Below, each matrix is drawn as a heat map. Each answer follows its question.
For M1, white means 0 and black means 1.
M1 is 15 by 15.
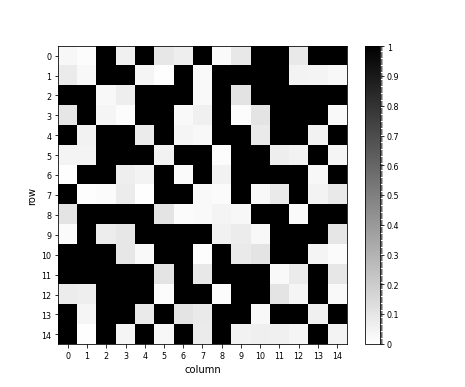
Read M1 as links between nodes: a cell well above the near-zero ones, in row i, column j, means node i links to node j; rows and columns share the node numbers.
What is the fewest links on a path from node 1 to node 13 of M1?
2
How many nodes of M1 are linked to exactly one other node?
0
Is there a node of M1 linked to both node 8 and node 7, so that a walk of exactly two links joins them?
no
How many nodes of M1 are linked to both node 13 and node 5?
3
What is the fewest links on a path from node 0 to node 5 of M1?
2
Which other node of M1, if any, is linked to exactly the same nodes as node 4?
node 13
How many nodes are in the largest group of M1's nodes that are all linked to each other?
5
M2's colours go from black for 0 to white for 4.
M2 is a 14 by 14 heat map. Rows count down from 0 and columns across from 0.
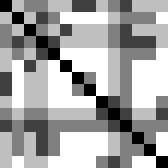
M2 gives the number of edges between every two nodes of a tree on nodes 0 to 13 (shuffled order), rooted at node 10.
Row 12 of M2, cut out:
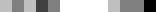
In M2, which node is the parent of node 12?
3
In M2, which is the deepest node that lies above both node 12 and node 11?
3
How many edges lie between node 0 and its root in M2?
1
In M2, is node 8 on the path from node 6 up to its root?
no
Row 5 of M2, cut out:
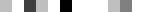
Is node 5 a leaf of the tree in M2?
yes
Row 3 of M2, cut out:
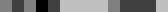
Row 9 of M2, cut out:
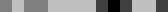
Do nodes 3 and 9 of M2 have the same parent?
yes
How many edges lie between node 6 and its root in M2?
2
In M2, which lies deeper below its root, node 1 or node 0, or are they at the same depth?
node 1
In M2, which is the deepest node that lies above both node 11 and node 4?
3
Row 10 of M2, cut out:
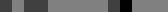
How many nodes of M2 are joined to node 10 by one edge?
4
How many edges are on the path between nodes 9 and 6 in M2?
3
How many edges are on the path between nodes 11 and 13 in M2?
4
